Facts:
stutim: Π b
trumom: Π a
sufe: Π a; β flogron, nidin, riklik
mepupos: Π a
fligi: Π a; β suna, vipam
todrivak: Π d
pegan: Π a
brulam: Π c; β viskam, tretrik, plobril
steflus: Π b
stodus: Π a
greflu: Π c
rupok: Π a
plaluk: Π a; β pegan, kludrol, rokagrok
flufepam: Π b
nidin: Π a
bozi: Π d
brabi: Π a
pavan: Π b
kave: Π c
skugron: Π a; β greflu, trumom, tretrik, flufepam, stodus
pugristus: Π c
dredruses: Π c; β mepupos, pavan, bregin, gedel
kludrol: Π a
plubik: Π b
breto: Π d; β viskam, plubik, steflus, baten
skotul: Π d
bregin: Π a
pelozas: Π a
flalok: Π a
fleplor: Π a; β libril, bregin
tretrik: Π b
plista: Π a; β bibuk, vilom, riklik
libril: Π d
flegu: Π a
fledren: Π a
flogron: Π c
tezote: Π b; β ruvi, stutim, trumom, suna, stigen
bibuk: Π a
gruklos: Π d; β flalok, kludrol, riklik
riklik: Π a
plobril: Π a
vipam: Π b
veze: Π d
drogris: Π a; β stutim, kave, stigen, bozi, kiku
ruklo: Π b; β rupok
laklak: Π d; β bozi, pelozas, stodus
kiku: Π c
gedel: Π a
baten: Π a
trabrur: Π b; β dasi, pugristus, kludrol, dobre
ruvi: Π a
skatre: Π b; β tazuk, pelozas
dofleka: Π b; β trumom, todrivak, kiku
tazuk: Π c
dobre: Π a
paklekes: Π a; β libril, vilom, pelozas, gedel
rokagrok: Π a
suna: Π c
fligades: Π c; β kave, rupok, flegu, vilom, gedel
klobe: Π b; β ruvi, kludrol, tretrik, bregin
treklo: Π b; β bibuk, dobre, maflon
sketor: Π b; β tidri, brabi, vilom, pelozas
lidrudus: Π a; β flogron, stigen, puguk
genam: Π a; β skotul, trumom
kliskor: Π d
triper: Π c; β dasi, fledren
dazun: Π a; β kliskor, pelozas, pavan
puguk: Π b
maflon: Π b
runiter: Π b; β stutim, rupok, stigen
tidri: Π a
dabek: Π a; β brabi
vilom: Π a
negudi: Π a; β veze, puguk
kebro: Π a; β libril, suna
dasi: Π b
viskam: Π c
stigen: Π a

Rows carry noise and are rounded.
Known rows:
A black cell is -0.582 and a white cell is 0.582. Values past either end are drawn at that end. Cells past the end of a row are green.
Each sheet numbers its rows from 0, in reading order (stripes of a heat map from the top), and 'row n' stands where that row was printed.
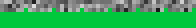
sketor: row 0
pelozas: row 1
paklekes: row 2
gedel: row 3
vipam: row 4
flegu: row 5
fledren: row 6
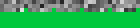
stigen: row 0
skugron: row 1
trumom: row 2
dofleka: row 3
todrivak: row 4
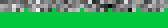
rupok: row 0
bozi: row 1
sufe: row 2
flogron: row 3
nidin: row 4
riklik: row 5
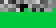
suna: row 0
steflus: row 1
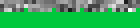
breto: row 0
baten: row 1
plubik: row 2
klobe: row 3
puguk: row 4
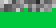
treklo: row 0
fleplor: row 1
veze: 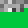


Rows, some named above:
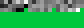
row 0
pugristus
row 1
tidri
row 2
lidrudus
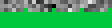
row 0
kludrol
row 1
flogron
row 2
plaluk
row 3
tezote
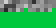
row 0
klobe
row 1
tidri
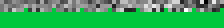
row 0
dabek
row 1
kebro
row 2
riklik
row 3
skugron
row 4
skotul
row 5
libril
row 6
puguk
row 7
fligades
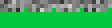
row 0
bibuk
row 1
dabek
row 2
vilom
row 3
kebro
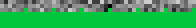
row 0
trumom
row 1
kludrol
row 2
genam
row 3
kave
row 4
bregin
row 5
stutim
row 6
dasi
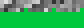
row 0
trabrur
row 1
dofleka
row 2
tidri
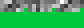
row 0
skatre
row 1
paklekes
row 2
runiter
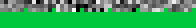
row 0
trumom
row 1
dredruses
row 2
viskam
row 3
plista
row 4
triper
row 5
dazun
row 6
treklo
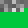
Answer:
drogris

